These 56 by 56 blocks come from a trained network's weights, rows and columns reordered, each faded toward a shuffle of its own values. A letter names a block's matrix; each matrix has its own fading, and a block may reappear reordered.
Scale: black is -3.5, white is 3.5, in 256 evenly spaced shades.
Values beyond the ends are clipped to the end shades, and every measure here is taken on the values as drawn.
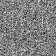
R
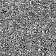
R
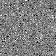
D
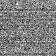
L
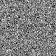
R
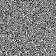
D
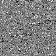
D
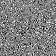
D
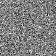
R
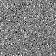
D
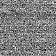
L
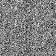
R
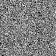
R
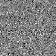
D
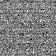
L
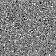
D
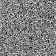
R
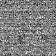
L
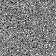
D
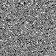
D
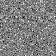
D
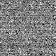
L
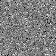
D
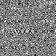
D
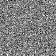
R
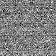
L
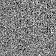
R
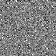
D
